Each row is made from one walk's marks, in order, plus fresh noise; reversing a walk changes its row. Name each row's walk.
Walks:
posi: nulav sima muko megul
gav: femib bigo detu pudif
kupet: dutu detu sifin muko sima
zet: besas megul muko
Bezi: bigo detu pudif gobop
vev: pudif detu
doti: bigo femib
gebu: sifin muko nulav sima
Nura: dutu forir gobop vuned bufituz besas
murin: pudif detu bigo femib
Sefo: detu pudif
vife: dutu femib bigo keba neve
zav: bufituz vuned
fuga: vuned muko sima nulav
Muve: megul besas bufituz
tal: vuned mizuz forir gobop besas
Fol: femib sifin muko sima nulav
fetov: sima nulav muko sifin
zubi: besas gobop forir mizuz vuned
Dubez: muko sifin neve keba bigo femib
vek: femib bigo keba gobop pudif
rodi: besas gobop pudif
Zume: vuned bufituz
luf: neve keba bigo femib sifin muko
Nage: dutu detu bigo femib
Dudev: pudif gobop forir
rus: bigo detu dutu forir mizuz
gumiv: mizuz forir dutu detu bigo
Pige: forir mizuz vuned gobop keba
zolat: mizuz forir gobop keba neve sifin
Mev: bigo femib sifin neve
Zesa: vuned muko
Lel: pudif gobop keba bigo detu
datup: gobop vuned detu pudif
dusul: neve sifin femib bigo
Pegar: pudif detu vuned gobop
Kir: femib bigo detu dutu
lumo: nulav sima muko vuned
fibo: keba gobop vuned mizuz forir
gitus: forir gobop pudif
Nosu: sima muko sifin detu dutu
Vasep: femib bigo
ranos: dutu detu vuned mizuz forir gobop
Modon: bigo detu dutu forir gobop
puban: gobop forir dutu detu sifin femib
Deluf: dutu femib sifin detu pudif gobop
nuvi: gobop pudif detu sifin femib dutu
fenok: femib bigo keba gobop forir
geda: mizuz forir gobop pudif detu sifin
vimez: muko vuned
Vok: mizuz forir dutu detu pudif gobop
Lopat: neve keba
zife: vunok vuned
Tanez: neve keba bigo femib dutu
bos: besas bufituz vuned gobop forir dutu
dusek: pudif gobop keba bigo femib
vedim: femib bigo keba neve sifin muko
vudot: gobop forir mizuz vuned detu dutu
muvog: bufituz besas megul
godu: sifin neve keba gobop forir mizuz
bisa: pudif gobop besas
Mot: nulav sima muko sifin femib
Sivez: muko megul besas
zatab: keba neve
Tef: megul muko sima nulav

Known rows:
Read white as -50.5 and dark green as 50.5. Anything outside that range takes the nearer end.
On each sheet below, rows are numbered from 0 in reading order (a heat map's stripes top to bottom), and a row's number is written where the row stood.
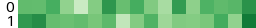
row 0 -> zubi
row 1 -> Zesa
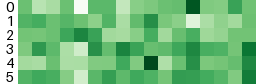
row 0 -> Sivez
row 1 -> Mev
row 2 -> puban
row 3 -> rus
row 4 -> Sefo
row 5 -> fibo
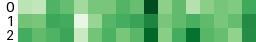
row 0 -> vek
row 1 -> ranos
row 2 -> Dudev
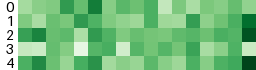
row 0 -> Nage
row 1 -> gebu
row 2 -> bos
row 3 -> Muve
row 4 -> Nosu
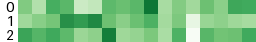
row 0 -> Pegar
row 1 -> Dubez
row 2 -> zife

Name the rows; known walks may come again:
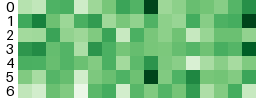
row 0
Bezi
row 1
Nosu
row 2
Zume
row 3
bos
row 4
Mev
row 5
gitus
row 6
Muve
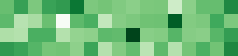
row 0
Tanez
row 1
Sivez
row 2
Deluf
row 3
vimez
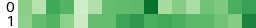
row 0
Pegar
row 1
godu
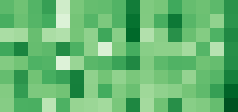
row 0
Modon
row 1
Dudev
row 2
vev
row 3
luf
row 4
ranos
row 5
nuvi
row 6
Kir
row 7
geda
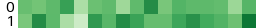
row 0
fenok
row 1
rus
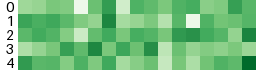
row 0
Nura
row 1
zife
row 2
fibo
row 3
murin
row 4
lumo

